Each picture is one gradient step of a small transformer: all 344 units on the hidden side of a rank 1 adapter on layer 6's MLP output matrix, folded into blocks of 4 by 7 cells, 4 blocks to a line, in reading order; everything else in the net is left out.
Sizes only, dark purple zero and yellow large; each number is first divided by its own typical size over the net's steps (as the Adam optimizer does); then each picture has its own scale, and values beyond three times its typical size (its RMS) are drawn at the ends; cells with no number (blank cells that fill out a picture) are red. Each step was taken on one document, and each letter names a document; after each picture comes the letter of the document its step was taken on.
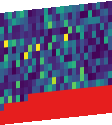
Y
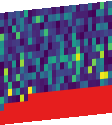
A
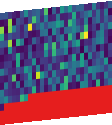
Y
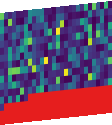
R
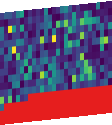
Y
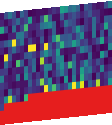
Y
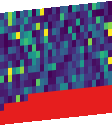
R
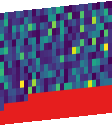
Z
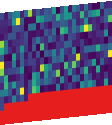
Z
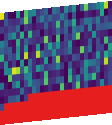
R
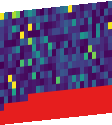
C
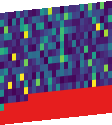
Z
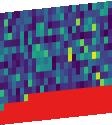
R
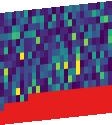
A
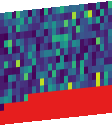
Y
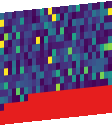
A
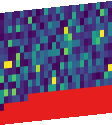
Y
